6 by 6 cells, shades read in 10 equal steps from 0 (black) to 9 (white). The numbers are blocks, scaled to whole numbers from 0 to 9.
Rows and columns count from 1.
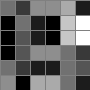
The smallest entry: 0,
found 6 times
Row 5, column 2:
2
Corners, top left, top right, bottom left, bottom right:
4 1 5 1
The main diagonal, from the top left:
4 4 1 5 4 1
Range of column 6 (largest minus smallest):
8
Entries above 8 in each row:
0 1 1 0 0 0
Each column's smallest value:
0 0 1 0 4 1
